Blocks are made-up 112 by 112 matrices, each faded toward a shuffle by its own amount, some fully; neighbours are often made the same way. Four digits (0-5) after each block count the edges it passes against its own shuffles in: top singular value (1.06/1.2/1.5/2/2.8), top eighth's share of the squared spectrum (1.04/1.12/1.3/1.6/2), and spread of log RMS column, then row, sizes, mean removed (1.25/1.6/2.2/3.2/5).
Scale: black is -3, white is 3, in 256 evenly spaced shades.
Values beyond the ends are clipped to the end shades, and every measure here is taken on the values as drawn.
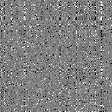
5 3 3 2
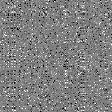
4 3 2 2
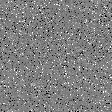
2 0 0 0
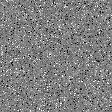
2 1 0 0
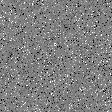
0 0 0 0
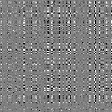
5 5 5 4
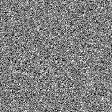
3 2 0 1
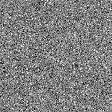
3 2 0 0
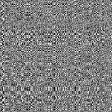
5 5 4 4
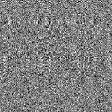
4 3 2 2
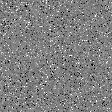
2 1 1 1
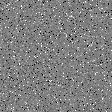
0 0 0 0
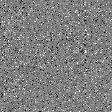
3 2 1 1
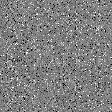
3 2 1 0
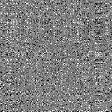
4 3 2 3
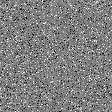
1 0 0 0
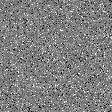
2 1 0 0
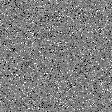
2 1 0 0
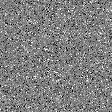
3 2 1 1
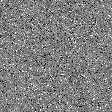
1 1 0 0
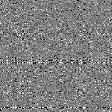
4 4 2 3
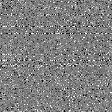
4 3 1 3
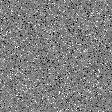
0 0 0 0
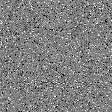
2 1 0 0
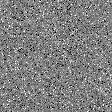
0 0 0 0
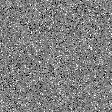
0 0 1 0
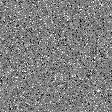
0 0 0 0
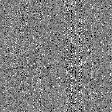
2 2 3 0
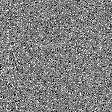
0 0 1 0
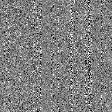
1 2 4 0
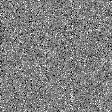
0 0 2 0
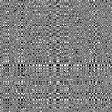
5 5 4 4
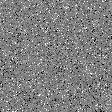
0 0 0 0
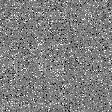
3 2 1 0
